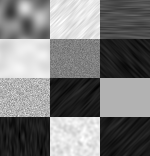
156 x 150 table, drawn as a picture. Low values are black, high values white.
The table splits into 4 rows of 3 panels. Panel 1,1: middling, smooth, strong in contrast. Panel 1,2: very high, slanting up to the right, faint in contrast. Panel 1,3: low, streaked across, faint in contrast. Panel 2,1: very high, smooth, faint in contrast. Panel 2,2: middling, fine-grained, faint in contrast. Panel 2,3: very low, slanting down to the right, faint in contrast. Panel 3,1: high, fine-grained. Panel 3,2: very low, slanting up to the right, faint in contrast. Panel 3,3: high, flat. Panel 4,1: very low, streaked downward, faint in contrast. Panel 4,2: very high, blotchy, faint in contrast. Panel 4,3: very low, slanting up to the right, faint in contrast.
